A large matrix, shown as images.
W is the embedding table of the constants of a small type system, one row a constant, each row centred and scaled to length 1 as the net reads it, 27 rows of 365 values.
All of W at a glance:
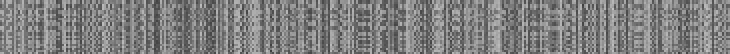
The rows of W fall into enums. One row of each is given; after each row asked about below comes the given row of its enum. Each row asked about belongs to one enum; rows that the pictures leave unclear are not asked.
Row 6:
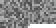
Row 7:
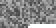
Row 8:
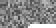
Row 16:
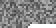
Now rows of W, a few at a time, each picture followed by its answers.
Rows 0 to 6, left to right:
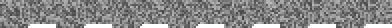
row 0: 7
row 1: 7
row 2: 16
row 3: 16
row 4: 8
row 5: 6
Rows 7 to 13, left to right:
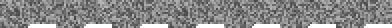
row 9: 6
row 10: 7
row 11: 16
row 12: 16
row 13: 6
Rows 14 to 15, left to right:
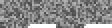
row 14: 6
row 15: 7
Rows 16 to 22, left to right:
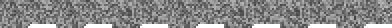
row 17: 16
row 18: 7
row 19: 16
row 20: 7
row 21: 7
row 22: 8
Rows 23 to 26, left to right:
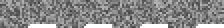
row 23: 7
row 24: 16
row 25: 8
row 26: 6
